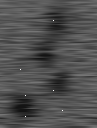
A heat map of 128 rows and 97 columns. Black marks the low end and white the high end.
Four dips sink into the field. Overall the values sit about 30% of the way up the scale. There are six isolated cells, each far higher than the cells round it. The halves do not mirror each other. There is no overall slope.
